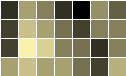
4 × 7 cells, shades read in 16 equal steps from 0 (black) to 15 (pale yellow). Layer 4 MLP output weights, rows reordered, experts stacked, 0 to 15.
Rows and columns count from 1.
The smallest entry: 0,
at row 1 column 5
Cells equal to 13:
1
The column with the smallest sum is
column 5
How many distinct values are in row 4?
5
